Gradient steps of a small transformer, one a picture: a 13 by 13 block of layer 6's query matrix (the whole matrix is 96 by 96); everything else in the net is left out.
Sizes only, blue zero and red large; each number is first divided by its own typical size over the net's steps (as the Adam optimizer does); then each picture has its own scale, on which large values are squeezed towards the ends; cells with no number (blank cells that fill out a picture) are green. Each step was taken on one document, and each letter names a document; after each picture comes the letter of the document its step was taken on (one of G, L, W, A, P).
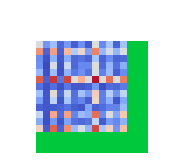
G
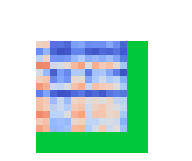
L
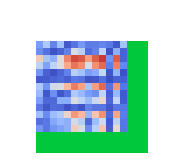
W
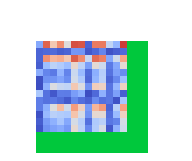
W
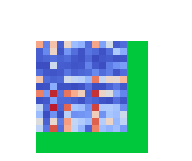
G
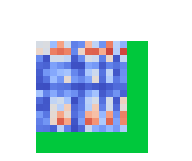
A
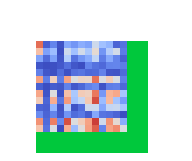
G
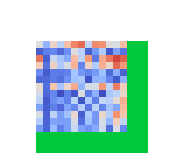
W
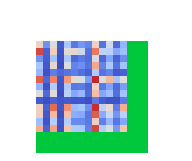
G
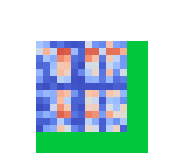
A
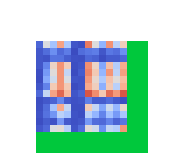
A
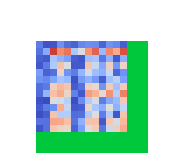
A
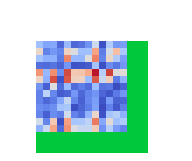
G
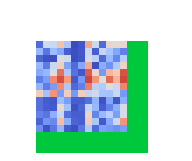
A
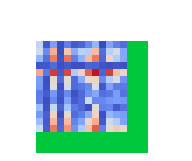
G
